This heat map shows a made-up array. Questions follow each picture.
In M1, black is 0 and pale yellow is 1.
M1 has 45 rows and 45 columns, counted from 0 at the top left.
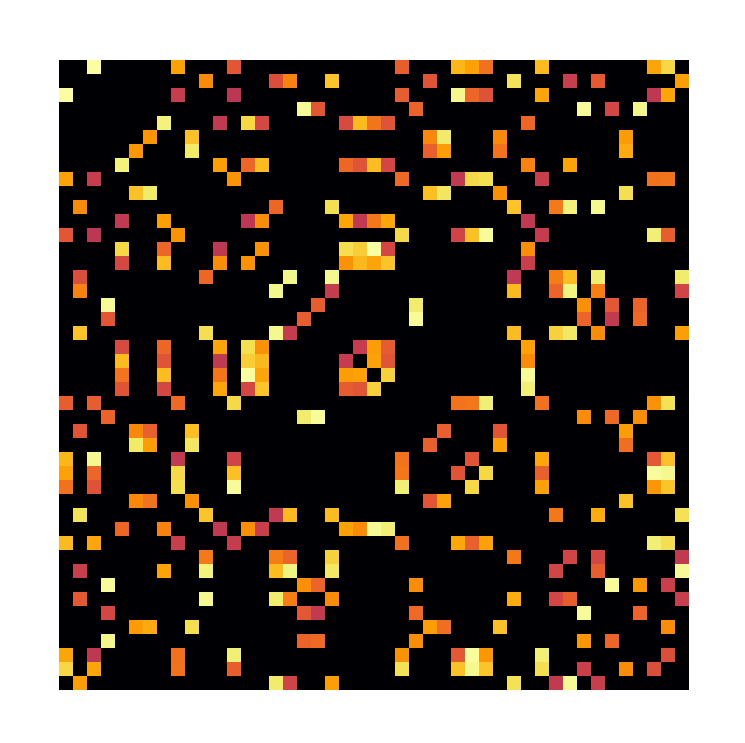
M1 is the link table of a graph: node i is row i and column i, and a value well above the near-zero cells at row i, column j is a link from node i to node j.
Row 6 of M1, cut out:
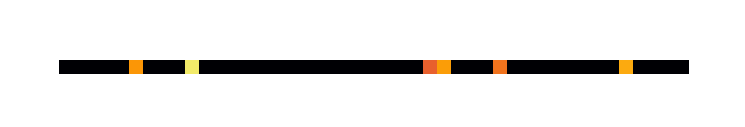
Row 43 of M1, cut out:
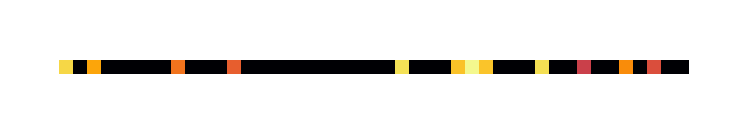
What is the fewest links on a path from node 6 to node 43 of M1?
2
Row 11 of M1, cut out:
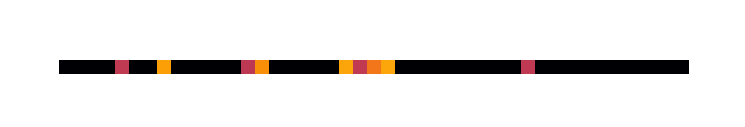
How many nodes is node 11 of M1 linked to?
9
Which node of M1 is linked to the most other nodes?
node 43
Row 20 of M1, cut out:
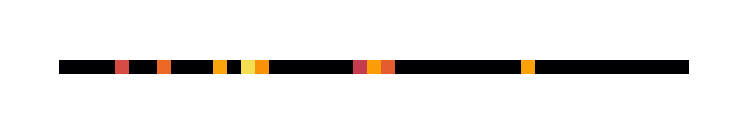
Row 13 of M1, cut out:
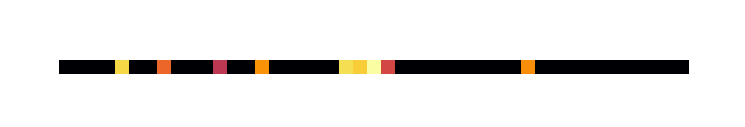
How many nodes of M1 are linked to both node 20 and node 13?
8
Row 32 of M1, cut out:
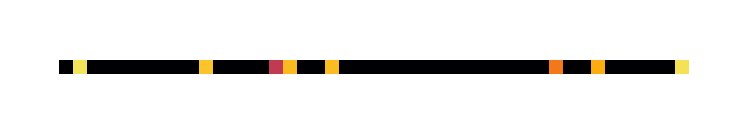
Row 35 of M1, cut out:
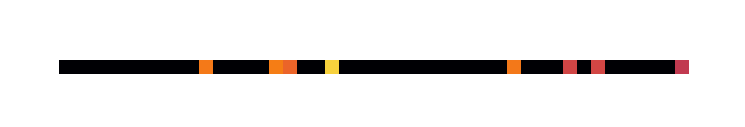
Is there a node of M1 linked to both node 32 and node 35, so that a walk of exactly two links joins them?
yes
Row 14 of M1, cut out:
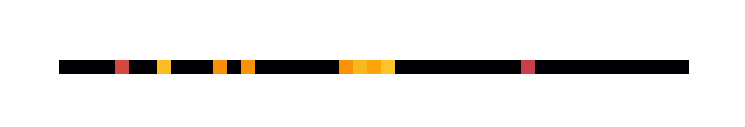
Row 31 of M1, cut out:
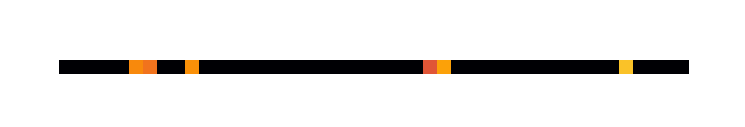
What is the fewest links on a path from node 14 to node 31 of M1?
5
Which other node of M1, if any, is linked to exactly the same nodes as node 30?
node 28
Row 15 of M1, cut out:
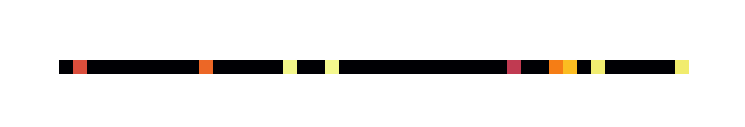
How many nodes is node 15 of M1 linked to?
9
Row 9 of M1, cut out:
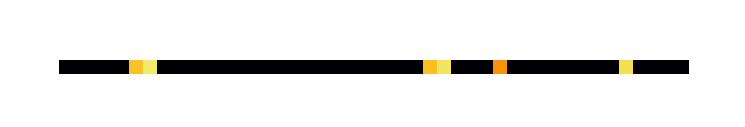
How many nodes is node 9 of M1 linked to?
6
